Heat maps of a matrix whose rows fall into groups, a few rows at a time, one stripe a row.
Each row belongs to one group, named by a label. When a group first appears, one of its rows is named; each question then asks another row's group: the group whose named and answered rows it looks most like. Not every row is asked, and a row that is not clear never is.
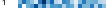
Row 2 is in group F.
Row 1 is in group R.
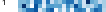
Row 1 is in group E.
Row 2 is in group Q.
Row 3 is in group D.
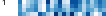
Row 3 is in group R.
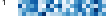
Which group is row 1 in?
D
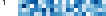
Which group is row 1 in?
D
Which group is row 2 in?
Q
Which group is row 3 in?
F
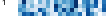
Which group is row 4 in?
E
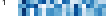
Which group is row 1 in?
R
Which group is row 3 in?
Q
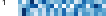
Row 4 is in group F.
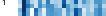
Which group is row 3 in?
Q
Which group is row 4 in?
Q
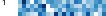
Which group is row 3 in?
E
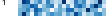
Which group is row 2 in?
D
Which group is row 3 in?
E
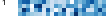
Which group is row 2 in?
E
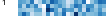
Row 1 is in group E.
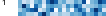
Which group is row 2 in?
Q
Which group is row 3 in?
D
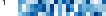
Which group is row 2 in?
F
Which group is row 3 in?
F
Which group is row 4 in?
D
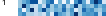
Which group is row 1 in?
D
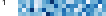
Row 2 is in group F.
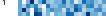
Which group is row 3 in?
Q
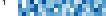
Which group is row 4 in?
Q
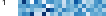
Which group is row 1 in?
Q
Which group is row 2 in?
E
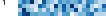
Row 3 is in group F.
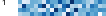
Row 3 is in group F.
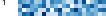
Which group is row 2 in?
R
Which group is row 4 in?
E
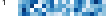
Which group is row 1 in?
D
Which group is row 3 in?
Q
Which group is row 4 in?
R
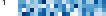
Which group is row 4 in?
R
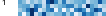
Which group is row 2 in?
E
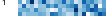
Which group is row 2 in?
F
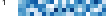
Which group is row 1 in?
D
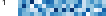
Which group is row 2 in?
Q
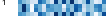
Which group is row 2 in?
Q
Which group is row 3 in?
Q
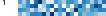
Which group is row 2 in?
D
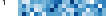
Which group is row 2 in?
F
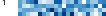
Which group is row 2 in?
F
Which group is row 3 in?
R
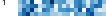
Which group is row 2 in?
D
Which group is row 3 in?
E
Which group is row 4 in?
R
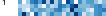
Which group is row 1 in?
F
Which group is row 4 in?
Q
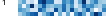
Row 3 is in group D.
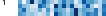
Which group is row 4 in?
F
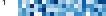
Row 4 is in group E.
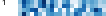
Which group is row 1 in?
R
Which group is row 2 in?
R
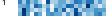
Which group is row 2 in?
E
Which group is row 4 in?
Q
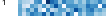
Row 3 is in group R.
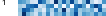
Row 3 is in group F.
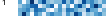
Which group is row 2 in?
D
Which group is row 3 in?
E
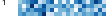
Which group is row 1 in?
D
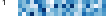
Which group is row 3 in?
R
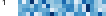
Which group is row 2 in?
E
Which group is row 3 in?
E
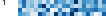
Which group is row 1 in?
F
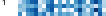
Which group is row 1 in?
D
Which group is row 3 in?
D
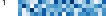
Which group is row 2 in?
Q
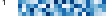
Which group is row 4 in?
E
